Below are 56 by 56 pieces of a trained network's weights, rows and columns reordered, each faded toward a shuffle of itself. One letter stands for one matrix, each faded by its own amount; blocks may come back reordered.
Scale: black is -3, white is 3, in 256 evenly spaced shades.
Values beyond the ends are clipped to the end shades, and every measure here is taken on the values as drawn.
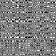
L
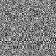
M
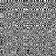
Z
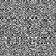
M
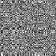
M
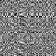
Z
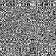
M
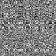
M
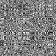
M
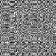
Z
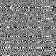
L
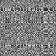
Z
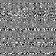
L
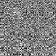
M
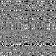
L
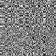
M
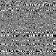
L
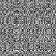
Z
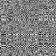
Z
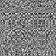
Z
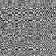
Z
